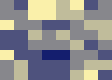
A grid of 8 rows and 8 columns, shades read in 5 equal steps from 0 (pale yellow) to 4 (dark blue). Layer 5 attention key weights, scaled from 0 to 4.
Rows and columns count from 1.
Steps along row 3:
up same up same down down same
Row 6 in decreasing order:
4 4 3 3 3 2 2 0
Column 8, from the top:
2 2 1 1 2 3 1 3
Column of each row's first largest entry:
2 1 4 1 1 4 3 3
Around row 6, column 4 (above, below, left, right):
2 3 3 4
